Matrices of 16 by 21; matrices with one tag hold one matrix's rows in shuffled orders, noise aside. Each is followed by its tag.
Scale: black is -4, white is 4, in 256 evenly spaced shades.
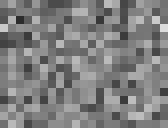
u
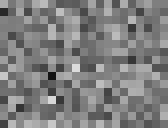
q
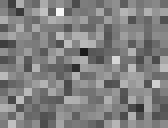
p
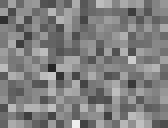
q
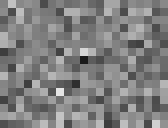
p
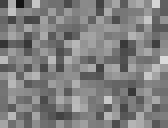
u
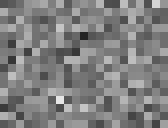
p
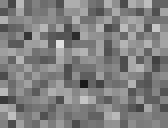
p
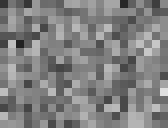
u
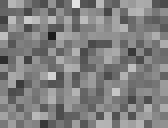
q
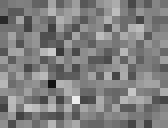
q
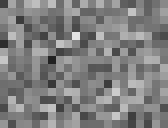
q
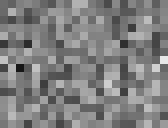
u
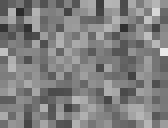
u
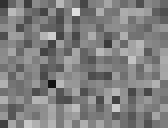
q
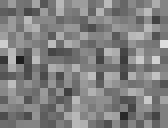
u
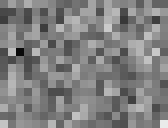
u
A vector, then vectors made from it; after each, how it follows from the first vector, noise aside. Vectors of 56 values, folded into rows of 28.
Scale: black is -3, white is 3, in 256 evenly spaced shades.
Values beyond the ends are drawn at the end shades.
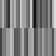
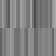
shrunk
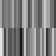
reversed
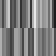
negated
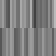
shrunk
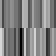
reversed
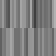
shrunk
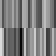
reversed
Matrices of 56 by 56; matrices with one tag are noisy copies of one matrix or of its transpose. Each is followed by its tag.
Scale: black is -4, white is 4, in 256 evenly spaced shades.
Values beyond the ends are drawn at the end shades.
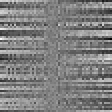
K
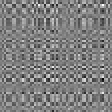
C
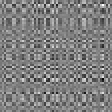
C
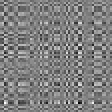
C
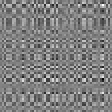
C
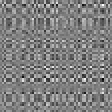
C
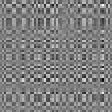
C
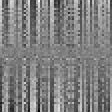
K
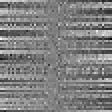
K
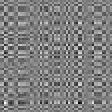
C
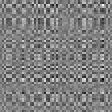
C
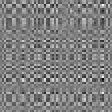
C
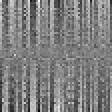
K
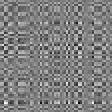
C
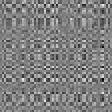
C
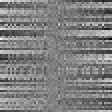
K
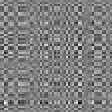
C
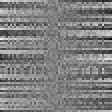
K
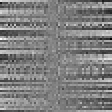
K
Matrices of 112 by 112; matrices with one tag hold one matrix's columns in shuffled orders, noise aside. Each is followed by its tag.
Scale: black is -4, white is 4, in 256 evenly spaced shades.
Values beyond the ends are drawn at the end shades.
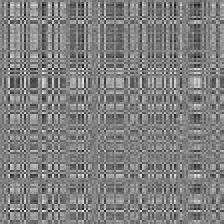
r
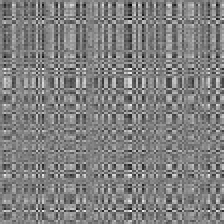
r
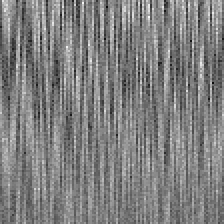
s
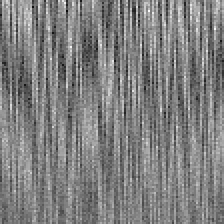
s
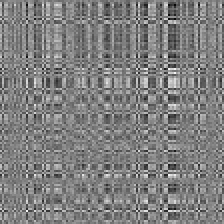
r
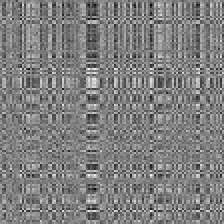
r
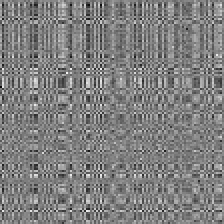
r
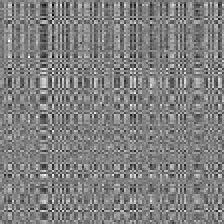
r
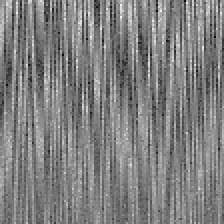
s
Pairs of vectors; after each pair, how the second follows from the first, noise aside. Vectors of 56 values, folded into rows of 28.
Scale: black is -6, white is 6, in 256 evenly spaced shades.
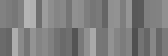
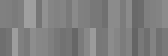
shrunk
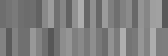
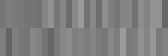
shrunk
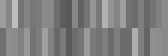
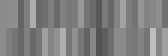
reversed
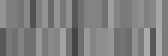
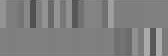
partly zeroed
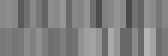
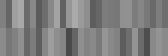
reversed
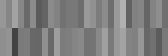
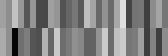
scaled up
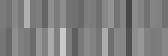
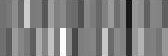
scaled up
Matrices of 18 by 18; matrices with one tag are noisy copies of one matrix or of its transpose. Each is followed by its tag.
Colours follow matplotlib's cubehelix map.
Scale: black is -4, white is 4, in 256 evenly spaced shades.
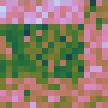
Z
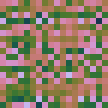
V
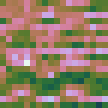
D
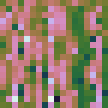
D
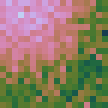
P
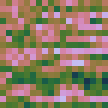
D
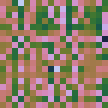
V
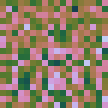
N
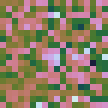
N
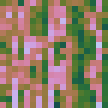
D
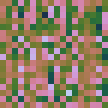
V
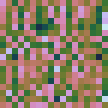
V
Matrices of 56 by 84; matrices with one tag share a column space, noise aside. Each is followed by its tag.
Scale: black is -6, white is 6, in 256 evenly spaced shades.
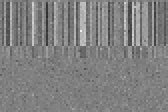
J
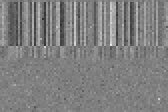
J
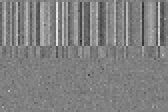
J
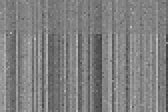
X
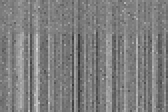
X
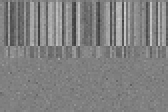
J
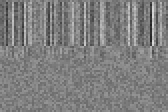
J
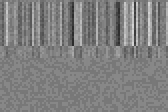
J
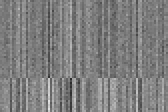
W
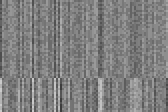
W
